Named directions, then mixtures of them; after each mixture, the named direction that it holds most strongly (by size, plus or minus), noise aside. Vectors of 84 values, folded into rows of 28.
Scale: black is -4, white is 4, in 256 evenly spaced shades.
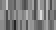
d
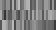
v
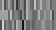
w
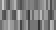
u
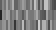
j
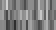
d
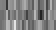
d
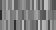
j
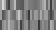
u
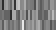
w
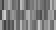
u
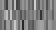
d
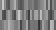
u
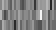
d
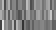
w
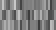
u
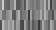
u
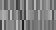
w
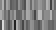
w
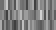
d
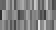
j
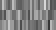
u
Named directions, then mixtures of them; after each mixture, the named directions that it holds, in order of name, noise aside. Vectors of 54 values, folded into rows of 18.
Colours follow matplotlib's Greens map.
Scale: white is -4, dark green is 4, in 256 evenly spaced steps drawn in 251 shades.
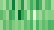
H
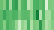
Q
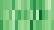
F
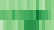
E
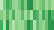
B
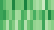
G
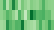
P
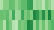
B, E, G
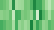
F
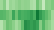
E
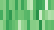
G, Q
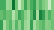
F, G, P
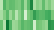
B, P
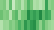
E, H, Q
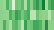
G, P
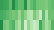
E, G, Q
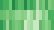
E, G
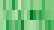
P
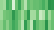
F, G, P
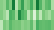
H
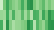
B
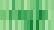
E, F, H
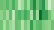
F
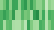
B, G, Q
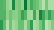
F, G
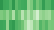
B, E
